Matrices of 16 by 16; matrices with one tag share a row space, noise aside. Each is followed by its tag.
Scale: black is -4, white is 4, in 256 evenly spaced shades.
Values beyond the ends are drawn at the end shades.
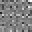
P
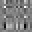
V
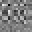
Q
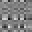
Q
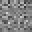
Q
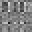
Q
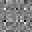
V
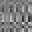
P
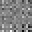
P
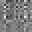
V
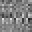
P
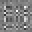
V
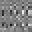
P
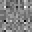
V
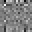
V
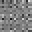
P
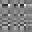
Q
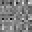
P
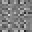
Q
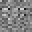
Q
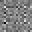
V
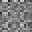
Q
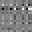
P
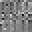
P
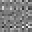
P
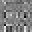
V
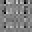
V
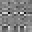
Q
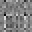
V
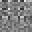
Q
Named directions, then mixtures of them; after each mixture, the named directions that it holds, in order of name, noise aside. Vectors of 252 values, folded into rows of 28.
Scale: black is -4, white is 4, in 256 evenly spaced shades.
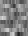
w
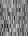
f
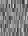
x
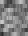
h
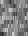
f, h, w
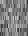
f, h, x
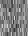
f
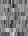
w, x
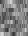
h, w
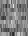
w, x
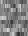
w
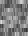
h, w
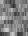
h, w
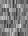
f, w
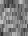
h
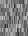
f, w, x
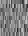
x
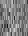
f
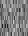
f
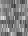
f, w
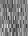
f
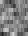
h, w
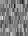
w, x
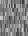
w, x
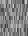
f, x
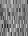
f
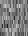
f, w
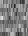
w, x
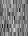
f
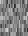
h, w, x
